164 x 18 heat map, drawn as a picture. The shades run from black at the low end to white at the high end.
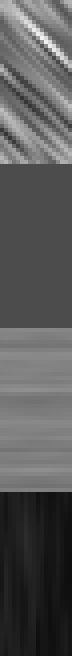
The table splits into 4 rows of 1 panel. Panel 1,1: middling, slanting down to the right, strong in contrast. Panel 2,1: low, flat. Panel 3,1: middling, streaked across, faint in contrast. Panel 4,1: very low, streaked downward, faint in contrast.
